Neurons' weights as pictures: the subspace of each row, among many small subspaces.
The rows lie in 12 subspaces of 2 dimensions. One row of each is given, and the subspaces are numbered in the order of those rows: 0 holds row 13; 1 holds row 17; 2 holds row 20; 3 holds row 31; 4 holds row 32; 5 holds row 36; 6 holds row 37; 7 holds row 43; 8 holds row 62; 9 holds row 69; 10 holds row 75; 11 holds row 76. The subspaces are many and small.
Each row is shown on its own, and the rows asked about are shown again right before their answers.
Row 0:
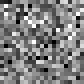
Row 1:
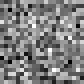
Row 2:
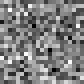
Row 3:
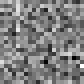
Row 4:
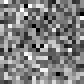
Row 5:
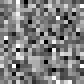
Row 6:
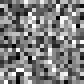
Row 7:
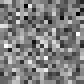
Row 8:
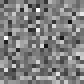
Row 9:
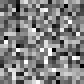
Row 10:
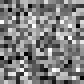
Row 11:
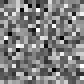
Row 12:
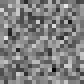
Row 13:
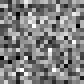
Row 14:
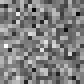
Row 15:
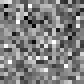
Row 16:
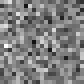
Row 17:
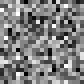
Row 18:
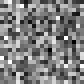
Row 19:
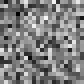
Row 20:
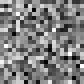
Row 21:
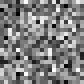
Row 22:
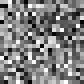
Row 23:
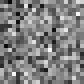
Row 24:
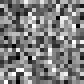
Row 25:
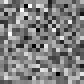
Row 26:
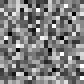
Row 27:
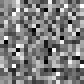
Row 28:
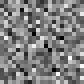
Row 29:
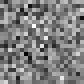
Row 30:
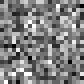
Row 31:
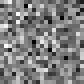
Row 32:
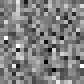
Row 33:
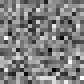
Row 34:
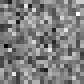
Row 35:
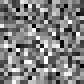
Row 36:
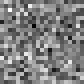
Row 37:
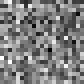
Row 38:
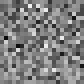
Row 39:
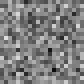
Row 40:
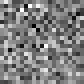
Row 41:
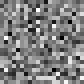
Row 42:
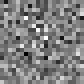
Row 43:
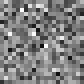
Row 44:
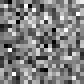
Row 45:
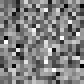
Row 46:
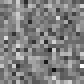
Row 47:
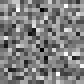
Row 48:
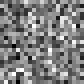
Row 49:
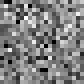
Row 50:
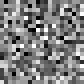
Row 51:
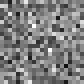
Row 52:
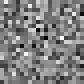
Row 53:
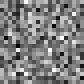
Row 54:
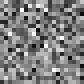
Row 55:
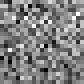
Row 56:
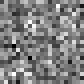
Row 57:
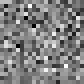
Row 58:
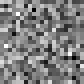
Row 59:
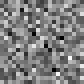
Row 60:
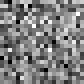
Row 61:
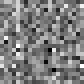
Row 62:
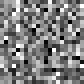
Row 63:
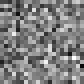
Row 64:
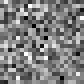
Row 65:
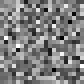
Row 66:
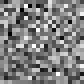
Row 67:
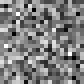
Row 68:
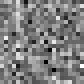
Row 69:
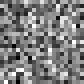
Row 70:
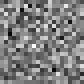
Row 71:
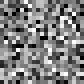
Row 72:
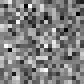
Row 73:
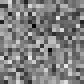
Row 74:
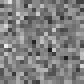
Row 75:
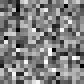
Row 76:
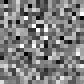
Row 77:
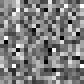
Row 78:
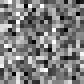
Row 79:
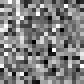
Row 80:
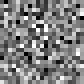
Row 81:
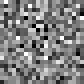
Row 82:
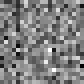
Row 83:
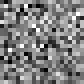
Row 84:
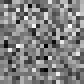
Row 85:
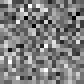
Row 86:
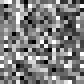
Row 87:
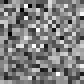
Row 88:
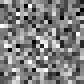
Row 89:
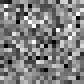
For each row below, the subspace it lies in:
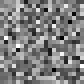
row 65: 6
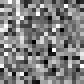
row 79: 3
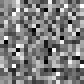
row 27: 8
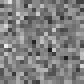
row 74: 3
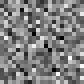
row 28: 7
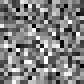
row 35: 3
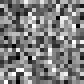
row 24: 9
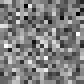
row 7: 3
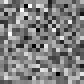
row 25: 1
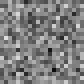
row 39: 0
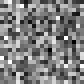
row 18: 6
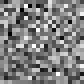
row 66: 1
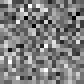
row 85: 6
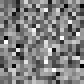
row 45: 8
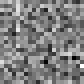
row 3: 2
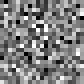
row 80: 11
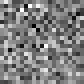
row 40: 0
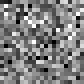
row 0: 4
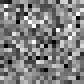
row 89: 4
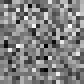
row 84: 8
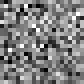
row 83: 0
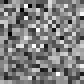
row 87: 1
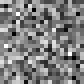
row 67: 2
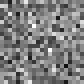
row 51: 7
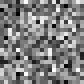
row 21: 1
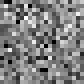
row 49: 8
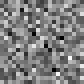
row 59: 7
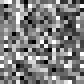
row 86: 4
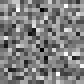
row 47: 2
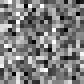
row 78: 10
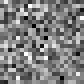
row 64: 9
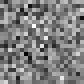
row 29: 9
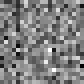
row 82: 8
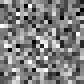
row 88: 3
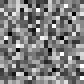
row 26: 0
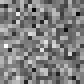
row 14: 2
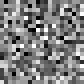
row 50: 11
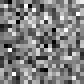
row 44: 10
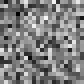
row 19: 1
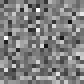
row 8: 5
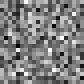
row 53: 0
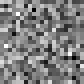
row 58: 2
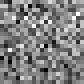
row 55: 6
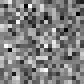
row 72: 10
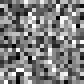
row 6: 9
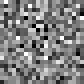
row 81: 11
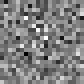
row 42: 11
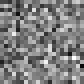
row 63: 2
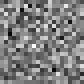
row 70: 1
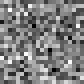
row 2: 5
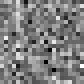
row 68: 4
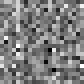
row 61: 8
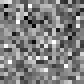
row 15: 4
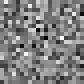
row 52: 11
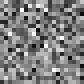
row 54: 7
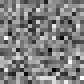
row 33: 5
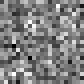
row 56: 11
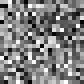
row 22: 7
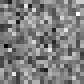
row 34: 10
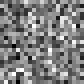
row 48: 9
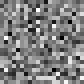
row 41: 5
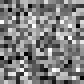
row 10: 5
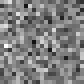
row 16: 3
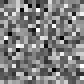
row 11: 0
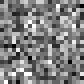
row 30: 11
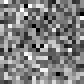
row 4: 1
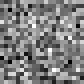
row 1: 5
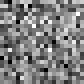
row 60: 6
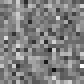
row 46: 4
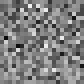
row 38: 6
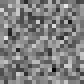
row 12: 1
